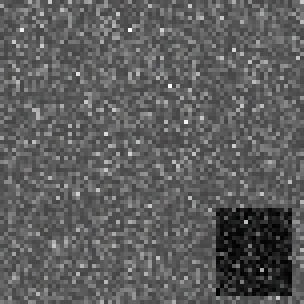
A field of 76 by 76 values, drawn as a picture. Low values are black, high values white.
The bottom right is the ninth with the lowest average. A few values lie far out on both sides of the bulk. No regular stripes run through it. Neither half mirrors the other. In the bottom right lies a patch that is lower than the rest.
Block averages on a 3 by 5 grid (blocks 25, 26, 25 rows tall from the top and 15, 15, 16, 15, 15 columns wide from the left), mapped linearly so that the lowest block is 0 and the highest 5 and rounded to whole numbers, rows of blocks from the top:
55555 | 55555 | 55520
